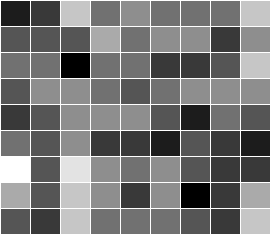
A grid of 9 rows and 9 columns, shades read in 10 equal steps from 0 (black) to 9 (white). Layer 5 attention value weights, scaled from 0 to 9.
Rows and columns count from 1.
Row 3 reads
4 4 0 4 4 2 2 3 7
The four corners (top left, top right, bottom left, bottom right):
1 7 3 7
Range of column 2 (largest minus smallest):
3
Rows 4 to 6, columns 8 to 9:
5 5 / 4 3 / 2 1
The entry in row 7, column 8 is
2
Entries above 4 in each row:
3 4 1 5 3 1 4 5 2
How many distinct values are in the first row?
5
